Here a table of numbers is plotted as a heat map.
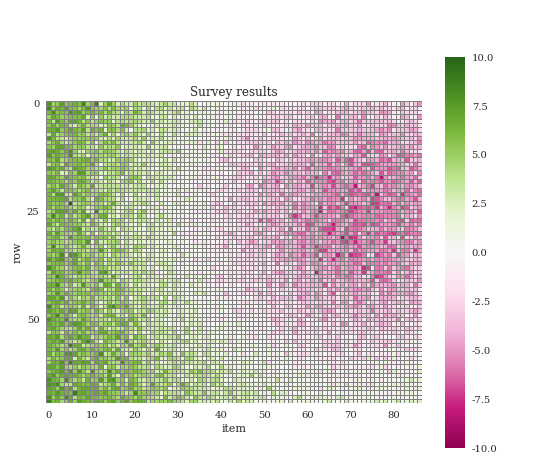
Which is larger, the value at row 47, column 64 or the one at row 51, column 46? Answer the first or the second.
the second
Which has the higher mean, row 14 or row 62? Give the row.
62
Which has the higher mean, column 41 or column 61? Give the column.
41
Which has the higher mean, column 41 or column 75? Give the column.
41
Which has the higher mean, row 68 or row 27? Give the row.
68
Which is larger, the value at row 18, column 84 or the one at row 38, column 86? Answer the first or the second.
the second
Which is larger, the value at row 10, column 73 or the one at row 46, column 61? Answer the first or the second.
the second
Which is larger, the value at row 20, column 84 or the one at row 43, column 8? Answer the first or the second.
the second
